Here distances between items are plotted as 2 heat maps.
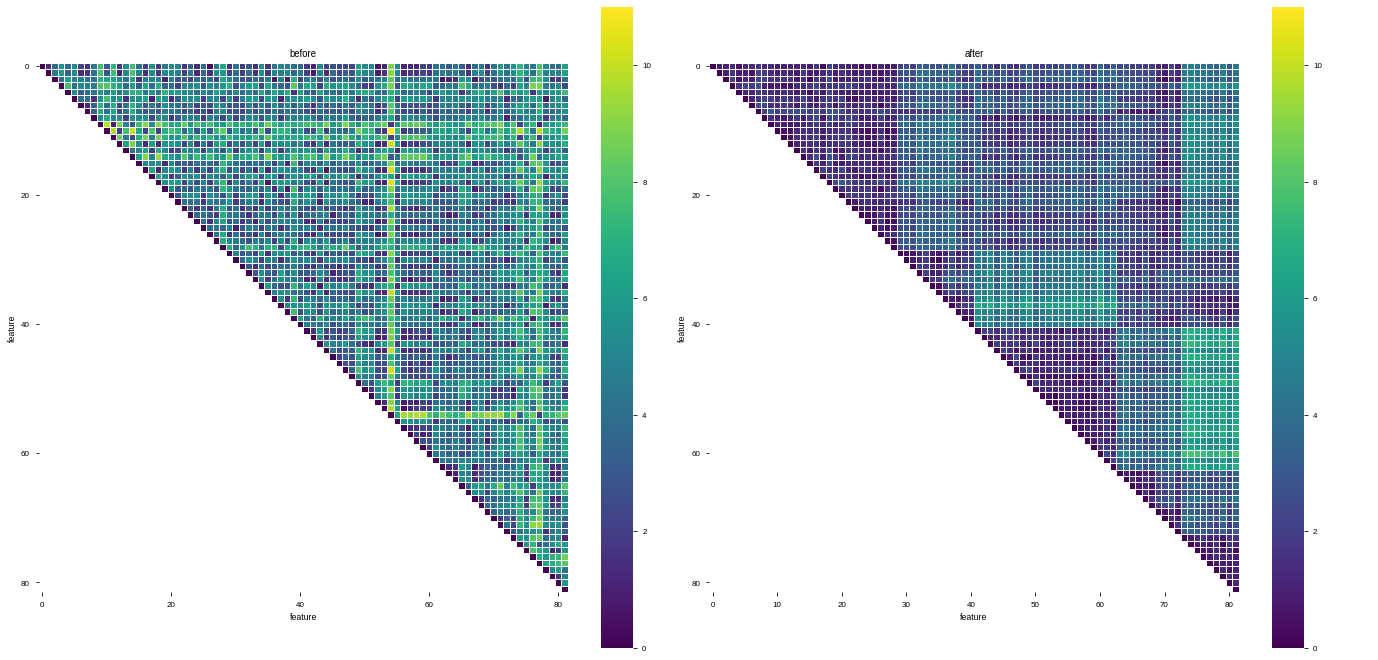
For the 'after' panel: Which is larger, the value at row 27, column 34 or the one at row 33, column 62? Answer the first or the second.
the second
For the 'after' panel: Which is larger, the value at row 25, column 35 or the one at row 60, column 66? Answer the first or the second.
the second
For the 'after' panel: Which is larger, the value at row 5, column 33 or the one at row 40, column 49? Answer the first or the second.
the second
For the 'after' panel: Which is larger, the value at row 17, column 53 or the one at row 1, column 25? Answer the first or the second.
the first
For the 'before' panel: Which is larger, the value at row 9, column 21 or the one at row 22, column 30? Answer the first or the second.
the first
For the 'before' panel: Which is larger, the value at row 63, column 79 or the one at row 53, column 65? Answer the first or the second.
the second
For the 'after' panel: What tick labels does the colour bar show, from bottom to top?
0, 2, 4, 6, 8, 10
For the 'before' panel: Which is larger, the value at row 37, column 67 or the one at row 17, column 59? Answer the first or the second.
the second
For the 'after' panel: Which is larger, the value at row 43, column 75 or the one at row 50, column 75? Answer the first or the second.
the first
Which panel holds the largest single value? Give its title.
before
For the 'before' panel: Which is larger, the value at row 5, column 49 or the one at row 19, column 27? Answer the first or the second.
the second
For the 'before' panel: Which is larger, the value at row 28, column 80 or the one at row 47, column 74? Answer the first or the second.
the second
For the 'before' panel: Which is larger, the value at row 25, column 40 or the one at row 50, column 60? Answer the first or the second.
the second
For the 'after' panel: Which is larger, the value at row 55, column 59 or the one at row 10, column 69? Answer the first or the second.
the second
